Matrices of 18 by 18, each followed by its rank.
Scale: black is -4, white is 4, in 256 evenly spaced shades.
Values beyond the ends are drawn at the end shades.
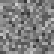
full rank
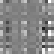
two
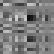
two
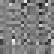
three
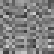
three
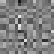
three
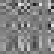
two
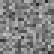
full rank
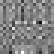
three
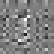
three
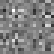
three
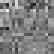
three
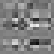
two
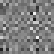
three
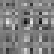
two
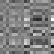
two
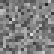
full rank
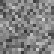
full rank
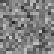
full rank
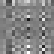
two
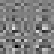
two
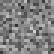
full rank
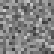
full rank
